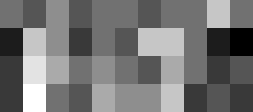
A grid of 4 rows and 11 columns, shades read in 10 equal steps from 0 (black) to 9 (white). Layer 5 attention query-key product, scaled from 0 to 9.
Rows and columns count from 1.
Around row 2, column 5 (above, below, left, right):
4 5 2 3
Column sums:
9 27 20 12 19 16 18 24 14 13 9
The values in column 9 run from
2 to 4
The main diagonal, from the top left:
4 7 6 3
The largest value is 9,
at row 4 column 2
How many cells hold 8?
1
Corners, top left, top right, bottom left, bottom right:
4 4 2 2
